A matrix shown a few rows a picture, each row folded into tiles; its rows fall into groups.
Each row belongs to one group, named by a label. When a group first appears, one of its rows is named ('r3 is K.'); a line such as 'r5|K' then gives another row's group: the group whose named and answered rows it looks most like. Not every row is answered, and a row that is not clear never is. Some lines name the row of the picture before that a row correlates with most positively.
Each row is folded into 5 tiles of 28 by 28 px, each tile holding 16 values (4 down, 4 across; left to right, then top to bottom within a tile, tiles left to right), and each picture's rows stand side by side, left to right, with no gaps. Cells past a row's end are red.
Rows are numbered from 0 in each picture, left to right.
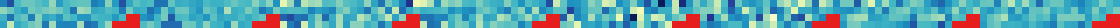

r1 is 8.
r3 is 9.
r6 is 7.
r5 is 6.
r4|7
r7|7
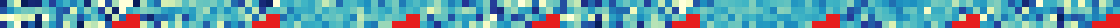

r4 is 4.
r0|4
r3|6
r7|6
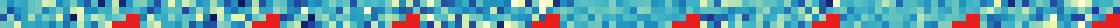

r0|7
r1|7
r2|8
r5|9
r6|7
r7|6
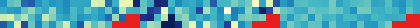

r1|8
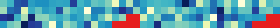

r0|8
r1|6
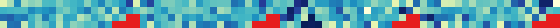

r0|9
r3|9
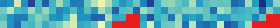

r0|6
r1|9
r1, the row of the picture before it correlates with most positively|1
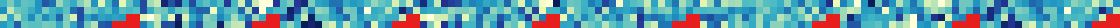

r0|6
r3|4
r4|6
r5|9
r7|8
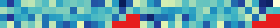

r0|9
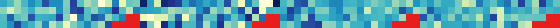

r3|7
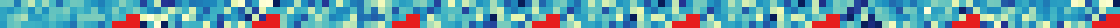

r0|7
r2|6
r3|7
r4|7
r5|7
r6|8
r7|4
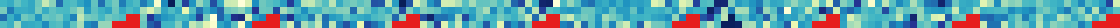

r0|7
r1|6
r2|9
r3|9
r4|4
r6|7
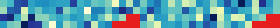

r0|8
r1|7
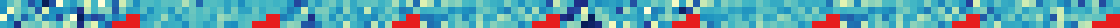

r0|6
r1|7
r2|8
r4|8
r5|9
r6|9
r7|7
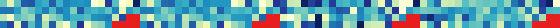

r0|4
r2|4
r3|9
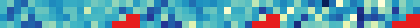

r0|8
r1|8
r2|6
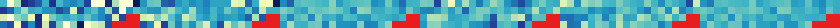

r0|4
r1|4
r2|9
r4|9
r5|9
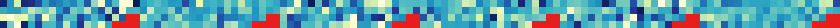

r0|4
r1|6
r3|7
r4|6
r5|4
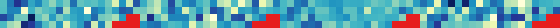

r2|8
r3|6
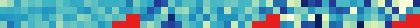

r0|9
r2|4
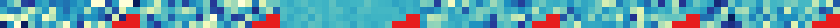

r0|4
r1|6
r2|9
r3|7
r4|7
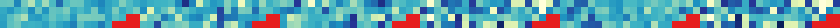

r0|7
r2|7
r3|4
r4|8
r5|4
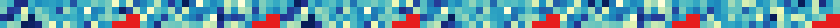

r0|8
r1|6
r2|8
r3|8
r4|6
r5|7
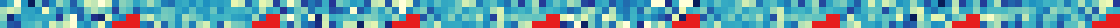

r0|6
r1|4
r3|7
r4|4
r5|7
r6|7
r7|4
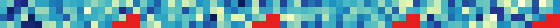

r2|4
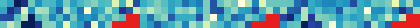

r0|8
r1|6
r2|8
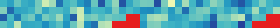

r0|7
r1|7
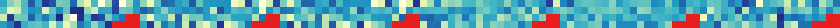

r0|6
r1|4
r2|4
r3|9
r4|9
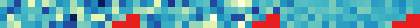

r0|7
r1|6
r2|9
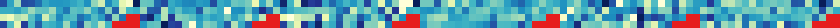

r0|4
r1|8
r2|4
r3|7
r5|9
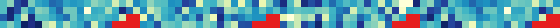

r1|6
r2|4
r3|8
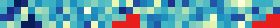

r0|8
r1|6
